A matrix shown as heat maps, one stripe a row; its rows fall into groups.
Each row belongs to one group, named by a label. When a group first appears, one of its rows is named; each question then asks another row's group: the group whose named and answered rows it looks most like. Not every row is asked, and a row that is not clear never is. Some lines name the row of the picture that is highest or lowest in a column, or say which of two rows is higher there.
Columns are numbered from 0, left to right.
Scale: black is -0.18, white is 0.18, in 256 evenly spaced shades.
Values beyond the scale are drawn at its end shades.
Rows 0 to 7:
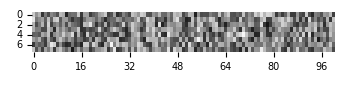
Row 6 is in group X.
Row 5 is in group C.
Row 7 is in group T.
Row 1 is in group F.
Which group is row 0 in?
T
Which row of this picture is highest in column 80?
6
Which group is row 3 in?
C
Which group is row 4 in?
F
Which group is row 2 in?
F
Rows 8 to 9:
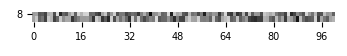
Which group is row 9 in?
C
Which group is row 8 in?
T
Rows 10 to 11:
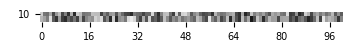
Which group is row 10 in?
T
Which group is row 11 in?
X
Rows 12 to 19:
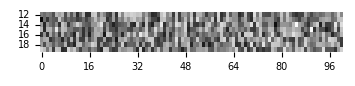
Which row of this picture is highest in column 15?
17
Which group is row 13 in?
X
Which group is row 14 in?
F
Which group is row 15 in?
F
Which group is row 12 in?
X
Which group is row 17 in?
T
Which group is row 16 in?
F
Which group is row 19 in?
C
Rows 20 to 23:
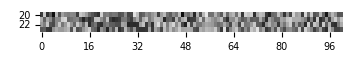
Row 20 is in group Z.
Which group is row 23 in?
Z
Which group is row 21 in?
F
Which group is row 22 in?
C
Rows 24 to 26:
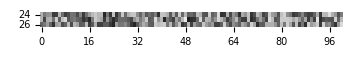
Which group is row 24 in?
X
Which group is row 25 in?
F
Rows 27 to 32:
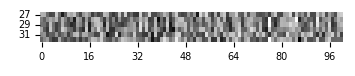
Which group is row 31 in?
Z
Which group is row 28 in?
F
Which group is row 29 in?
F
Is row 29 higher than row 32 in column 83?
Yes
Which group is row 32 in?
X
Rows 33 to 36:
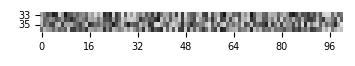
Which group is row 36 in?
X
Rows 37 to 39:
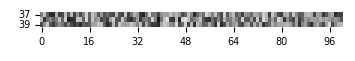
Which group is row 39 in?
X
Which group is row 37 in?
Z
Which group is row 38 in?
T
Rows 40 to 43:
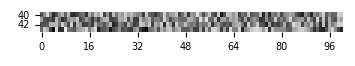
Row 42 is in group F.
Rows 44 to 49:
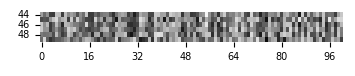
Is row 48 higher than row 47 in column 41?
No
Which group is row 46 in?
C
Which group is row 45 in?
F
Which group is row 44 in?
C
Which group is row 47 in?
C
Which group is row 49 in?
Z
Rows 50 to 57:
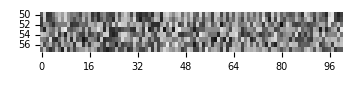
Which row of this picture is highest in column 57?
57
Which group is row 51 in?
Z
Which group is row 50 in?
Z
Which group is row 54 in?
C
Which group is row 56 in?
F
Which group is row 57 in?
Z
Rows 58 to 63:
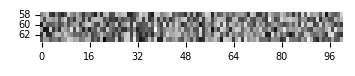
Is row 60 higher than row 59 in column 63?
Yes
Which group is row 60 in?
Z
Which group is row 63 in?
Z
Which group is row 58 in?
C
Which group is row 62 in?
Z
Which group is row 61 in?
F
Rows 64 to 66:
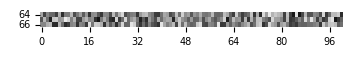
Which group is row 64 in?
T
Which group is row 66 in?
X
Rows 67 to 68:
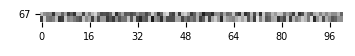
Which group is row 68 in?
Z
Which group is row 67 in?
T
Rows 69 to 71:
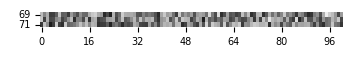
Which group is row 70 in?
T
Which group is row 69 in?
X
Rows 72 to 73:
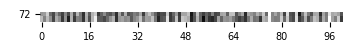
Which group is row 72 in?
T
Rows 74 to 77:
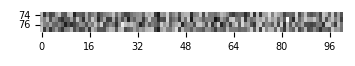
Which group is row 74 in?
T
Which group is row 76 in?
X
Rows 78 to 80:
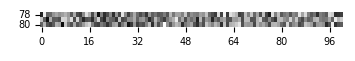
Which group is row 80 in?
Z
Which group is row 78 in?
Z
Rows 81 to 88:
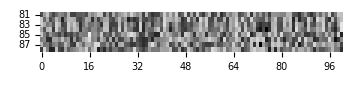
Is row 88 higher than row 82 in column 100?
No
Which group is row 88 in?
Z
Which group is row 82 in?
C
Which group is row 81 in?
X
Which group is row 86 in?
Z
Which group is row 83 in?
C
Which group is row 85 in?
X
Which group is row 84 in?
C
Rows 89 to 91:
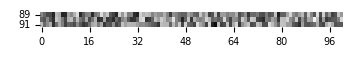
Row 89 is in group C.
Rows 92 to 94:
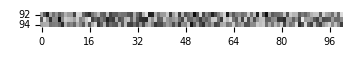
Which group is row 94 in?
T
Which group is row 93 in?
Z
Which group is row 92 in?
F
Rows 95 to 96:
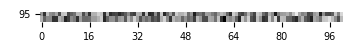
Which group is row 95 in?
F
